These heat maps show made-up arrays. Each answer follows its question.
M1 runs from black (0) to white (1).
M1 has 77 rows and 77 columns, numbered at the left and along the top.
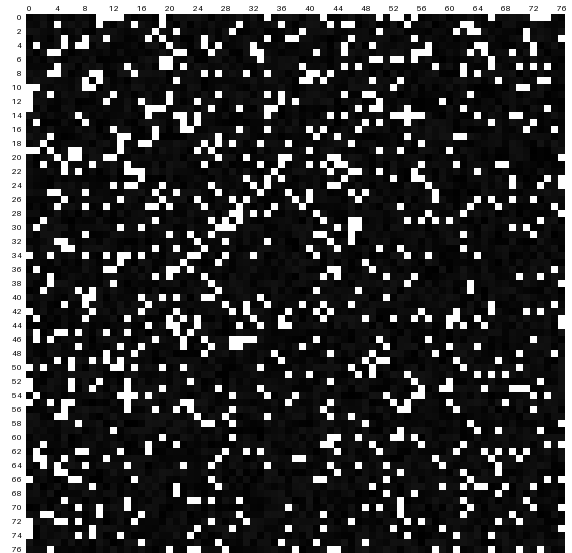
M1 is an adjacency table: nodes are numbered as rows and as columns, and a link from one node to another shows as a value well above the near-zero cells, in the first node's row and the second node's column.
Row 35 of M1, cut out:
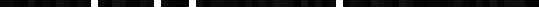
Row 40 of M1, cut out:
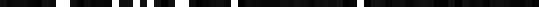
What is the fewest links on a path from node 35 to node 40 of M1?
3
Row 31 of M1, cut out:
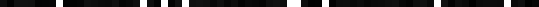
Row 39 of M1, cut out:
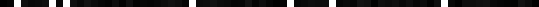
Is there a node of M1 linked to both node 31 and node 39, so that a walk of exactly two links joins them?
yes
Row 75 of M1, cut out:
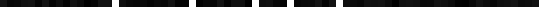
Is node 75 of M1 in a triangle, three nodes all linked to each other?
no
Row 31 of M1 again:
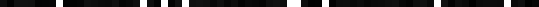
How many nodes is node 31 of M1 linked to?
9
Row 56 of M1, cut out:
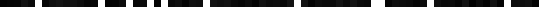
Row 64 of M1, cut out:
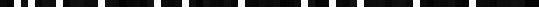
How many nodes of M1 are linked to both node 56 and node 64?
1
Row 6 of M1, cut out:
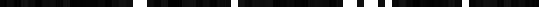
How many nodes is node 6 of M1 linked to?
9
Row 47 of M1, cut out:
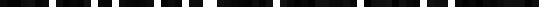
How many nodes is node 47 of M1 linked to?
11
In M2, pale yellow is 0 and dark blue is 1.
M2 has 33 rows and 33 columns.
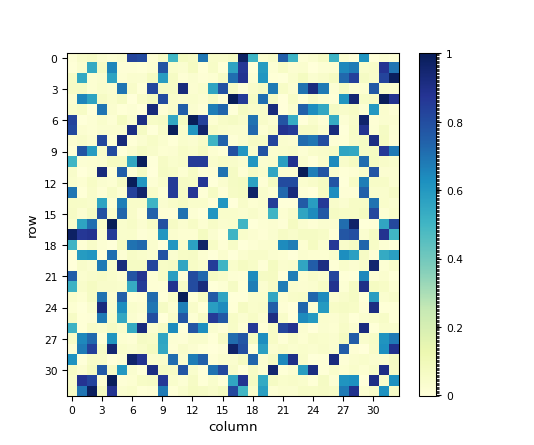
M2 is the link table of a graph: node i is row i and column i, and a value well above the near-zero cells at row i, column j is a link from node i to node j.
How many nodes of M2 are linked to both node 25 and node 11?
6
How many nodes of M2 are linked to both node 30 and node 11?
6
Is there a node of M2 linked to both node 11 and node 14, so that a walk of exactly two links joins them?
yes
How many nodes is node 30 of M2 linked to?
10
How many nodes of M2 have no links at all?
0
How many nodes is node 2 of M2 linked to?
10
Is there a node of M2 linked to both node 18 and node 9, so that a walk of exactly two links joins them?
no
